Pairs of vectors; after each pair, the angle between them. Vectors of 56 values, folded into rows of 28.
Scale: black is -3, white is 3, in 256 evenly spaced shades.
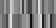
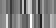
nearly opposite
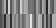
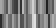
orthogonal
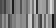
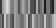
partly opposed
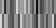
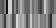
orthogonal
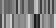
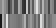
partly aligned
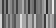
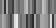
orthogonal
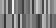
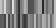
partly aligned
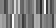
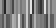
partly aligned
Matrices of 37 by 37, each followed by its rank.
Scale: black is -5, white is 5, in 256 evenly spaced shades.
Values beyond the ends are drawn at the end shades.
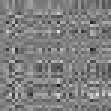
three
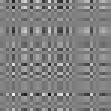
one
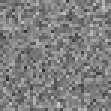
full rank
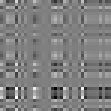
one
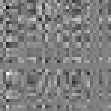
three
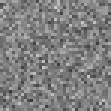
full rank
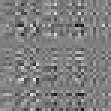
three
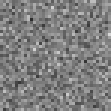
full rank
